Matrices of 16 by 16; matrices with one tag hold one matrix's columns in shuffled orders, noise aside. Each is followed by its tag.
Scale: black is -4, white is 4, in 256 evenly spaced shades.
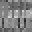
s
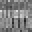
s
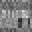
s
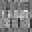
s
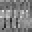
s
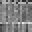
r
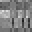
s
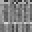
r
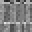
r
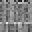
r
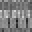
s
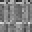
r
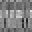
s
